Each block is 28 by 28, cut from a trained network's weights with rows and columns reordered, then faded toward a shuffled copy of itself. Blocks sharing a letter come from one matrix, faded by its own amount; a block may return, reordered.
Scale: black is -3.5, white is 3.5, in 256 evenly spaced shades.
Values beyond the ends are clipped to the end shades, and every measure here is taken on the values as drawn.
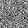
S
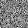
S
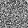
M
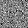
S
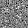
S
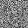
M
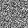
M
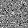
S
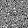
S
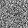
M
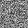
M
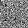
M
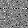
S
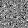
S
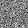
S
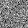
S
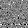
S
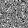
S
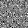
S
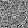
M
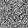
M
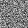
M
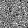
S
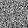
M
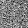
M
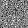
S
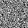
M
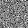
S
